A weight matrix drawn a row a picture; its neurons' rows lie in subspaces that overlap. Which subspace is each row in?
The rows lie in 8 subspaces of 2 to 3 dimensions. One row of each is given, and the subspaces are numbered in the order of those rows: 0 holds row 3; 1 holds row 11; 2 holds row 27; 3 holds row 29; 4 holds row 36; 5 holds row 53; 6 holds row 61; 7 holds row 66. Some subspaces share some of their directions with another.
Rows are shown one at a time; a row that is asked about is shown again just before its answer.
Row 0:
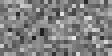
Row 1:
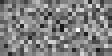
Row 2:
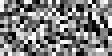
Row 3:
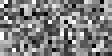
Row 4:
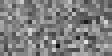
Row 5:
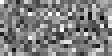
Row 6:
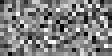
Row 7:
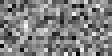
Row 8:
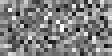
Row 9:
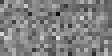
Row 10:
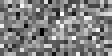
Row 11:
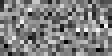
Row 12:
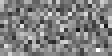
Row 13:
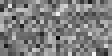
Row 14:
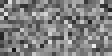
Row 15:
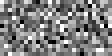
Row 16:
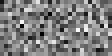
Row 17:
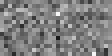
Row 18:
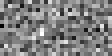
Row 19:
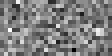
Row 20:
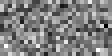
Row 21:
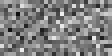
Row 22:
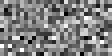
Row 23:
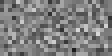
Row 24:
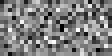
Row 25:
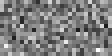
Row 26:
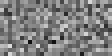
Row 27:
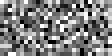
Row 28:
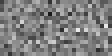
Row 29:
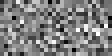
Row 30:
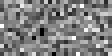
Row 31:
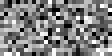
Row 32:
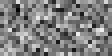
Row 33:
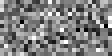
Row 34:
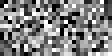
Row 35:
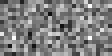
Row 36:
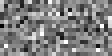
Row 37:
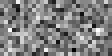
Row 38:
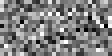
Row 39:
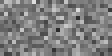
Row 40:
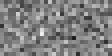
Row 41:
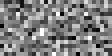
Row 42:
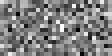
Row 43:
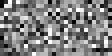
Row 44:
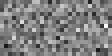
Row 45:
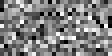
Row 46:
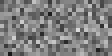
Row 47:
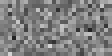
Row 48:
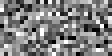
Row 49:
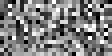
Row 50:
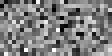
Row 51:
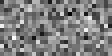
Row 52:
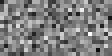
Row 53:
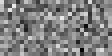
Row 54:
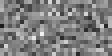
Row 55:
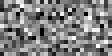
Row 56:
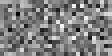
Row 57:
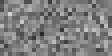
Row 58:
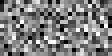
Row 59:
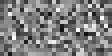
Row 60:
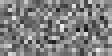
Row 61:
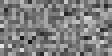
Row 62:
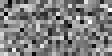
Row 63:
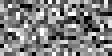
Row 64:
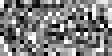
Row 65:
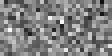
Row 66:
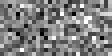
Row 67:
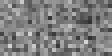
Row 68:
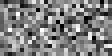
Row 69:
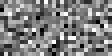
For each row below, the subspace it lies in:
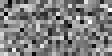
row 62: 0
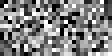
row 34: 0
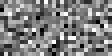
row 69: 6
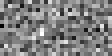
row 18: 4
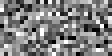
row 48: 6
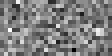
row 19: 3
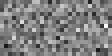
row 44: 1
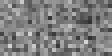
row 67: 7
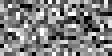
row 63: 7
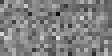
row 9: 1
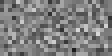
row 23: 3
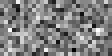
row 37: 3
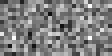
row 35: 7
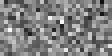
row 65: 5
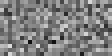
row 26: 6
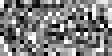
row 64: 1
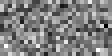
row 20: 1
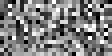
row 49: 4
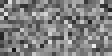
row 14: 0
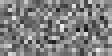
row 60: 2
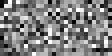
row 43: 0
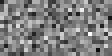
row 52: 4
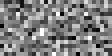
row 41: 7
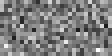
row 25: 1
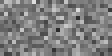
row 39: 0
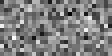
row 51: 6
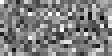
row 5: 1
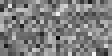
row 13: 1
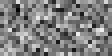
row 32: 3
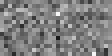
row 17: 1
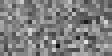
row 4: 7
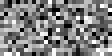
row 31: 0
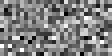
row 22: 6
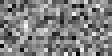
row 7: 5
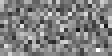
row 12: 3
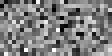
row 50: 0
